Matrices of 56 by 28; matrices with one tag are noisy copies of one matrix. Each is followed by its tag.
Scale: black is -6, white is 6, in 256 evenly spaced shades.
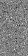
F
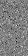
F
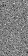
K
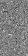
F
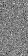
K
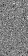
K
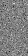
K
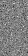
K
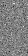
K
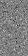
F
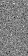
K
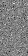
K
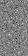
F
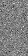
K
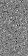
F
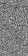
F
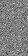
K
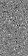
F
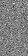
K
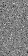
K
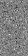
F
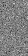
K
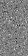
F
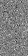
F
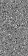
F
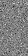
K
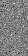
K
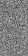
F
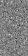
F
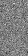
K
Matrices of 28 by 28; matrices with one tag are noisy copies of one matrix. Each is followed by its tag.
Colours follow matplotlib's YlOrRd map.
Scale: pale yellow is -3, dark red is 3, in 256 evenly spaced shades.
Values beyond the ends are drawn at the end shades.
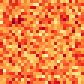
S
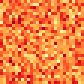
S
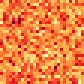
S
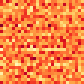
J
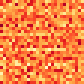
J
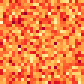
S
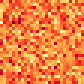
S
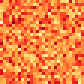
S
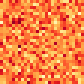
S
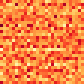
J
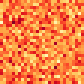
S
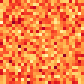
S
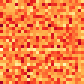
J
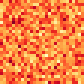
S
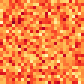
S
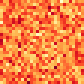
S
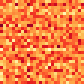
J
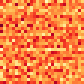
J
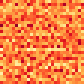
J
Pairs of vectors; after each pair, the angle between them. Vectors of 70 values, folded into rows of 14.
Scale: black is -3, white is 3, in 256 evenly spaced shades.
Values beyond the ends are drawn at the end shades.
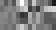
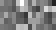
nearly parallel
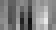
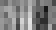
nearly opposite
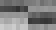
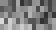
partly aligned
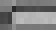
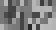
orthogonal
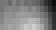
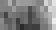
nearly opposite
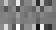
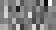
partly aligned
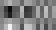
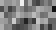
orthogonal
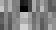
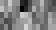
nearly parallel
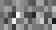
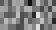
partly aligned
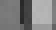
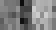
nearly parallel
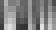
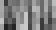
nearly opposite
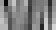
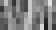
nearly opposite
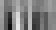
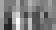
nearly parallel
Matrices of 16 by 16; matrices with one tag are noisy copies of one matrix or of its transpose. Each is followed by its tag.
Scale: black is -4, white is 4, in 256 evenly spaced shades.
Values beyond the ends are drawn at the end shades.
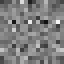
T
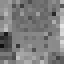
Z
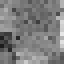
Z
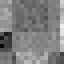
Z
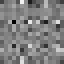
T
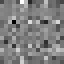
T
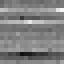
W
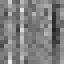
W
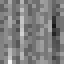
W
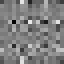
T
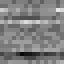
W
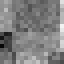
Z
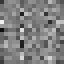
T
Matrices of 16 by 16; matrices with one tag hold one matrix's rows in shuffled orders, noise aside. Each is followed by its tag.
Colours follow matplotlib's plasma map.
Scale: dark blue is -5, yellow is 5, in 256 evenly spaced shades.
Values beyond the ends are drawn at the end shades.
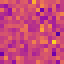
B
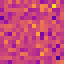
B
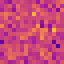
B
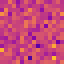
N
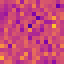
N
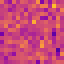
B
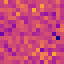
B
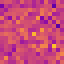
B
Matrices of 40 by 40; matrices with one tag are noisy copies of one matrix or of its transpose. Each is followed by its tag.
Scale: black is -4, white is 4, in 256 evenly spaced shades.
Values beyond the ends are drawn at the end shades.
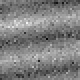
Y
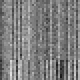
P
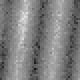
Y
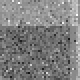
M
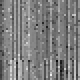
P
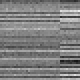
P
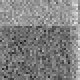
M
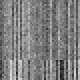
P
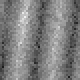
Y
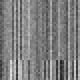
P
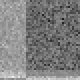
M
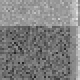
M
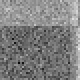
M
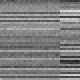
P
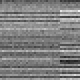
P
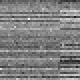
P
